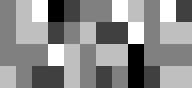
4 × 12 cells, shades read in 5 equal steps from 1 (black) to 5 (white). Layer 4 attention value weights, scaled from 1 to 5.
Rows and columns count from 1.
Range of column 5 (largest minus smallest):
2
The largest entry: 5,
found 5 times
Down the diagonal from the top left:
3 4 3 2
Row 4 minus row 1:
1 -1 -3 1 2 0 -1 -2 -3 -1 -1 2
